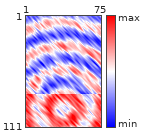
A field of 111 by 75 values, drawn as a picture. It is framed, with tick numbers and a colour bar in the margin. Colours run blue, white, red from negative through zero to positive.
The bottom part is higher, past a seam about 70% of the way down. Concentric rings centre on the bottom middle. On average the colour sits 50% of the way up the scale.
